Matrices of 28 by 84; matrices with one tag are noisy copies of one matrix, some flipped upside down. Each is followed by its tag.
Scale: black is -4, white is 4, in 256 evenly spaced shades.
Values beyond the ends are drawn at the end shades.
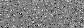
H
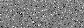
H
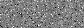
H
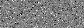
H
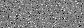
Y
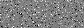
H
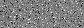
Y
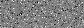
H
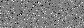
H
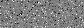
H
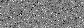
H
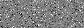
H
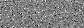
H
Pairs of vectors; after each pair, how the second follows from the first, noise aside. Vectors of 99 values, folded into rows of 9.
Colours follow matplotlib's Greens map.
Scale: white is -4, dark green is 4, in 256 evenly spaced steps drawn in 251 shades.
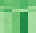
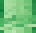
wrapped around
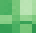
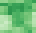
wrapped around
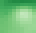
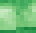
wrapped around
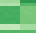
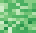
shuffled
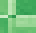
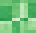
wrapped around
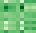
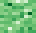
shuffled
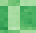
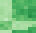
wrapped around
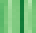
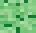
shuffled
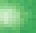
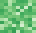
shuffled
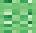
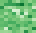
shuffled
